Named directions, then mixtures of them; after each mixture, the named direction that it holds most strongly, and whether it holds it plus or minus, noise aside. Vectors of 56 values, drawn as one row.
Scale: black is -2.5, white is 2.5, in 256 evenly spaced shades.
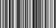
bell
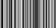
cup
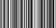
bell, minus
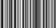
cup, plus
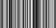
cup, plus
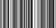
bell, minus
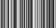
bell, minus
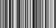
bell, plus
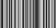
cup, plus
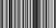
cup, plus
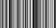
bell, plus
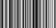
cup, plus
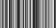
bell, plus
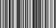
bell, plus
